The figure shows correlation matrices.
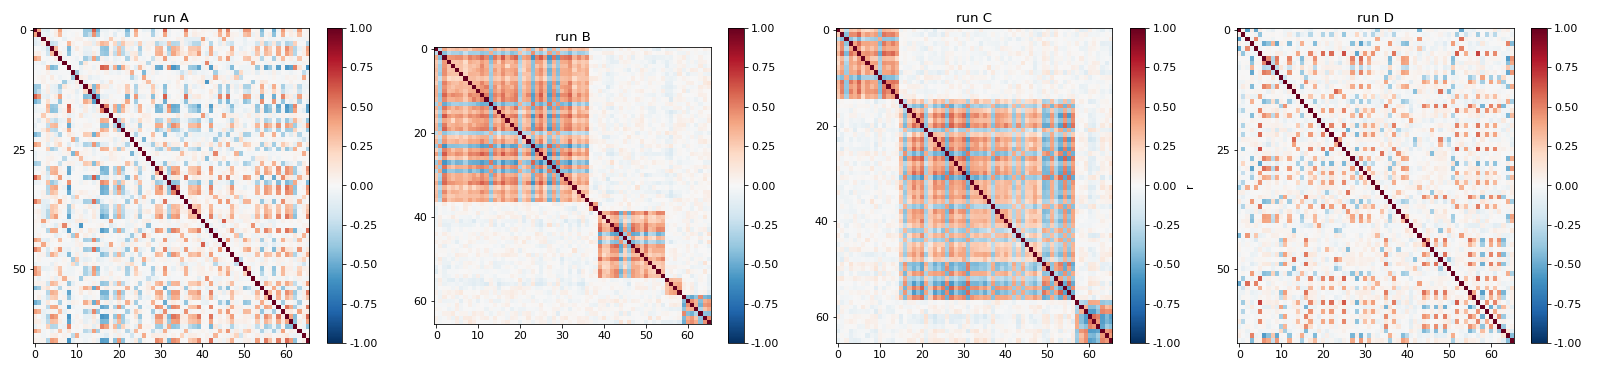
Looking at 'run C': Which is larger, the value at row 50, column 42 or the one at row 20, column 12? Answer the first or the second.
the first
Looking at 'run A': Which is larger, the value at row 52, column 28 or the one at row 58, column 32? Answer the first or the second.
the first
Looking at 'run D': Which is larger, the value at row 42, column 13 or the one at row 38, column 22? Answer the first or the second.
the second
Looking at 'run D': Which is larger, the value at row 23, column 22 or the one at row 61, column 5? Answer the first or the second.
the second
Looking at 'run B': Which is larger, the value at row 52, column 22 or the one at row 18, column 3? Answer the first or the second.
the second
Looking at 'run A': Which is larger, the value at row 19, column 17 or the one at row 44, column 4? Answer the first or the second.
the first
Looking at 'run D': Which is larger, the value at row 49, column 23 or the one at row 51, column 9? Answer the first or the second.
the first
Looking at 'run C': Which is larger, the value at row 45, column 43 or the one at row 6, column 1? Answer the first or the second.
the second
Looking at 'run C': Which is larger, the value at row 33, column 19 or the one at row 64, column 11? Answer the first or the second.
the first
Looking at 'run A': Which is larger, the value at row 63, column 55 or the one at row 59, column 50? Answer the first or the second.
the second
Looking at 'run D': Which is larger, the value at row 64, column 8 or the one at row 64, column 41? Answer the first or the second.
the first
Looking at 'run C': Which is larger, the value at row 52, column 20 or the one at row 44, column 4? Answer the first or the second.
the second
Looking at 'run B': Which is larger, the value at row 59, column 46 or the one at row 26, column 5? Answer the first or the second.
the second
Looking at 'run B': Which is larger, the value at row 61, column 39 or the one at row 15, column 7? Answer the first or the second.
the second
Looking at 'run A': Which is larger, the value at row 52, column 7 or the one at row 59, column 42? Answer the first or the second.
the first
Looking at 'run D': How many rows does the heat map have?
66
